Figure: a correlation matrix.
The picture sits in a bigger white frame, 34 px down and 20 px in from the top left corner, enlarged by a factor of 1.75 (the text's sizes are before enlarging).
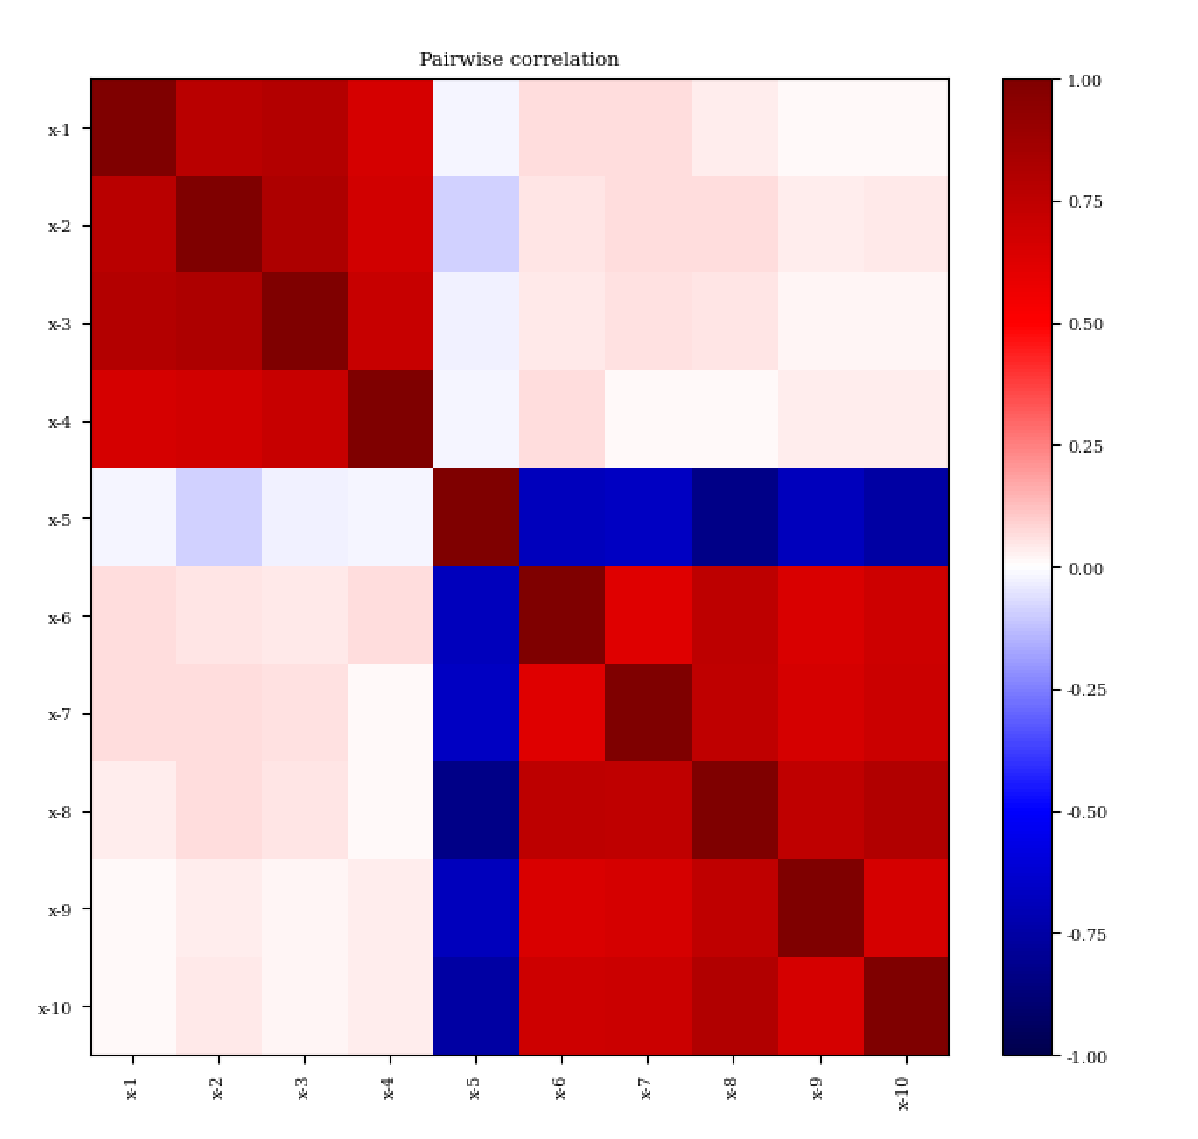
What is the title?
Pairwise correlation
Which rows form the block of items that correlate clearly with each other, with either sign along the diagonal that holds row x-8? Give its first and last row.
x-5 to x-10
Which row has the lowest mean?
x-5
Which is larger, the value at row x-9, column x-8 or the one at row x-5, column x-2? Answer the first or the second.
the first
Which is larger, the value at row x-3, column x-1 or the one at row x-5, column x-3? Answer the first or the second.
the first
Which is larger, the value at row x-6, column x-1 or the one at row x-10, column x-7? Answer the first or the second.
the second
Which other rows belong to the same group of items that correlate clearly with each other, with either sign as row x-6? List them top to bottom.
x-5, x-7, x-8, x-9, x-10
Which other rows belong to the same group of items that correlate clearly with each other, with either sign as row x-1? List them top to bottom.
x-2, x-3, x-4
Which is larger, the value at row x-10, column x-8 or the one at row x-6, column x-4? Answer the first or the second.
the first
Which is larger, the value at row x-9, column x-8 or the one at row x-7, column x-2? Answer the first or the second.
the first
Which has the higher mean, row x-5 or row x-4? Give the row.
x-4
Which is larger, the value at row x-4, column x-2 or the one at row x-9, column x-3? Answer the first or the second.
the first
